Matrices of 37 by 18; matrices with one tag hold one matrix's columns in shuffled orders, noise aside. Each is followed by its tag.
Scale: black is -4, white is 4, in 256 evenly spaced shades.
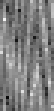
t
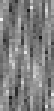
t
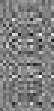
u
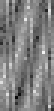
t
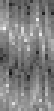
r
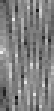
t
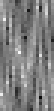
t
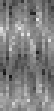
r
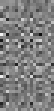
u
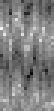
r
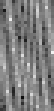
t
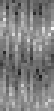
r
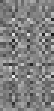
u
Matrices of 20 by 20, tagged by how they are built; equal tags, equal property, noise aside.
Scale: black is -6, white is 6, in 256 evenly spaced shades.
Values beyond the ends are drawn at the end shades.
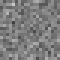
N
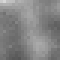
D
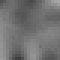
D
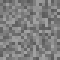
N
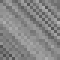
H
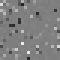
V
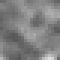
D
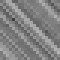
H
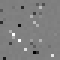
V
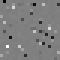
V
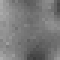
D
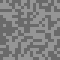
N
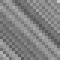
H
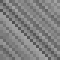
H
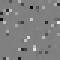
V
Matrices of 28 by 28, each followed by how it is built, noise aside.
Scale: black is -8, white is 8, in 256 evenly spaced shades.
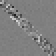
banded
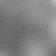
smooth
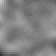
smooth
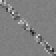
banded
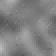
smooth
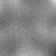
smooth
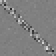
banded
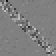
banded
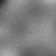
smooth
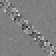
banded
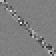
banded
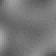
smooth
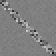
banded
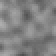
smooth
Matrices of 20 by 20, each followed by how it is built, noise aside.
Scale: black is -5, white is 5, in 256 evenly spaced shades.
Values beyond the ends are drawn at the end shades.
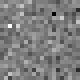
noise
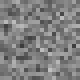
noise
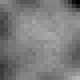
smooth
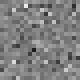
noise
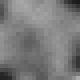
smooth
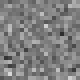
noise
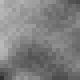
smooth
